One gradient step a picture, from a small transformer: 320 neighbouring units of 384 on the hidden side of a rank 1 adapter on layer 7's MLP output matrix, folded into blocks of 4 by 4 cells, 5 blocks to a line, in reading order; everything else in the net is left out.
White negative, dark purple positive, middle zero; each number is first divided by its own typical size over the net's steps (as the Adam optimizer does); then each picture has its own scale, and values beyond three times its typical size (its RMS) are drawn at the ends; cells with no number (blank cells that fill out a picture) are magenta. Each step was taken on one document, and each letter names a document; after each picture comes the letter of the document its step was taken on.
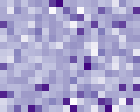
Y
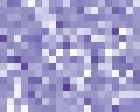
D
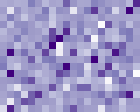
D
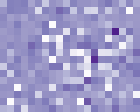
D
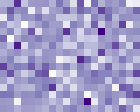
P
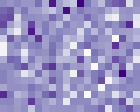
P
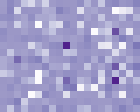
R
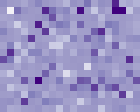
R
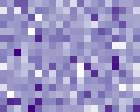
Y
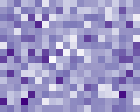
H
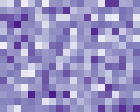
H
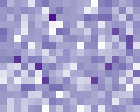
D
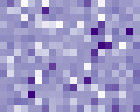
R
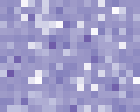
R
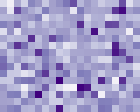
H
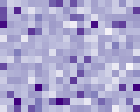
Y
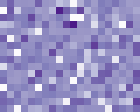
Y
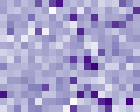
Y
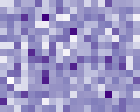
H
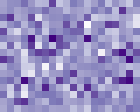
H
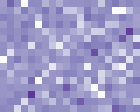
R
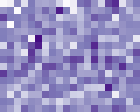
H
